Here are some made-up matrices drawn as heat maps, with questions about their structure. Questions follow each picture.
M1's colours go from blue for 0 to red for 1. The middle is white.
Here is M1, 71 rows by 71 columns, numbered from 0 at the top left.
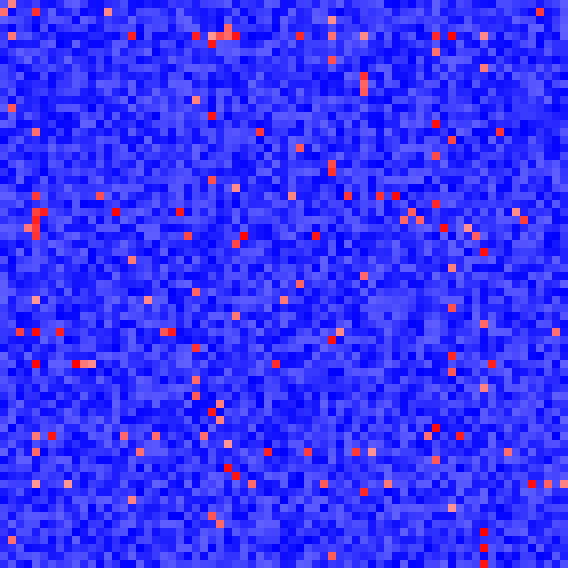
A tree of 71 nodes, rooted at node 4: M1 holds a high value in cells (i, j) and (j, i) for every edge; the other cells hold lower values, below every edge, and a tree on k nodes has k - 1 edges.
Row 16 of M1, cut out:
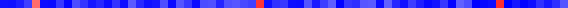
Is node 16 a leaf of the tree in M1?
no
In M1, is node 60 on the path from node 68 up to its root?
yes
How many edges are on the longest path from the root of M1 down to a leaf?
2
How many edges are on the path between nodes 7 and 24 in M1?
3
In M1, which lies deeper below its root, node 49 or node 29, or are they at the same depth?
node 49
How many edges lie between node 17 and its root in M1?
2
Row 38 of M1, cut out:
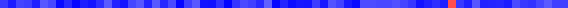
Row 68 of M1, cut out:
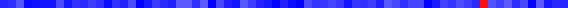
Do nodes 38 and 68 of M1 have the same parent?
no
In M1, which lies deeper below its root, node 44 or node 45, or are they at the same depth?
node 44
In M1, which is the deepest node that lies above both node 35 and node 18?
37
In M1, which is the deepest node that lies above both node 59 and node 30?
29
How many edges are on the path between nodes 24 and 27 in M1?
2
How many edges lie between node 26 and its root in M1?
1
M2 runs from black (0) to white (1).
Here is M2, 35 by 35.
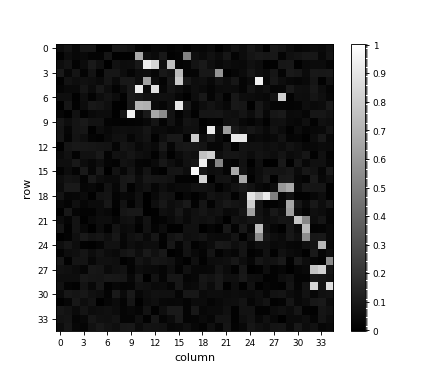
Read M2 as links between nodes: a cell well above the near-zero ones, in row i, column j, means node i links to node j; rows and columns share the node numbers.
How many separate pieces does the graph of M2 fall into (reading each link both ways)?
2
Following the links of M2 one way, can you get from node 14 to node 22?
no
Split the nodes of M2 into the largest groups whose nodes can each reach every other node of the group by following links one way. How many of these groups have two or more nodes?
0
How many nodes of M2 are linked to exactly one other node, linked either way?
3
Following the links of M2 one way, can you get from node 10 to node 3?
no
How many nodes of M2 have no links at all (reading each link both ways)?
1
